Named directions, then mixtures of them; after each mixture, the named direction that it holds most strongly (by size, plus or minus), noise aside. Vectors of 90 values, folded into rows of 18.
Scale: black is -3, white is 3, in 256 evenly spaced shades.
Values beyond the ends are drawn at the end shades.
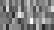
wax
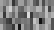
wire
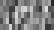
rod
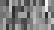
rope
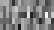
wire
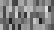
wire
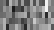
rope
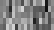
rope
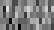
wire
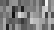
rope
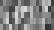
rod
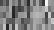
rope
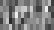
rod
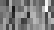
rope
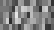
rod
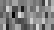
wax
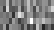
wax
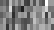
rope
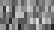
wax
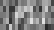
rod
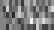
wax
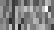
rod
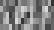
rod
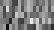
wax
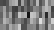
rope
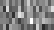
wax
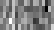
wire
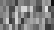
rod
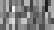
rope
